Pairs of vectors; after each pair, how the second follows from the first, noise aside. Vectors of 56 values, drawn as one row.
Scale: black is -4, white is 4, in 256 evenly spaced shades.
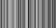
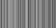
shrunk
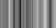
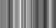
negated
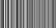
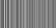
shrunk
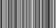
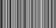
wrapped around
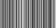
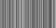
shrunk
